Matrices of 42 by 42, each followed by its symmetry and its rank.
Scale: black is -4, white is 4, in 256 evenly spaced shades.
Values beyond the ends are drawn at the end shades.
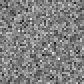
symmetric, full rank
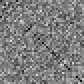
symmetric, full rank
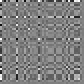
symmetric, rank two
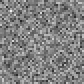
symmetric, full rank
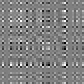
symmetric, rank two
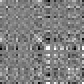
symmetric, rank three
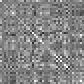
symmetric, rank five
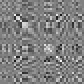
symmetric, rank three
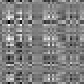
neither, rank two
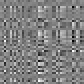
neither, rank two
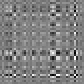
symmetric, rank two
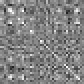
symmetric, rank five
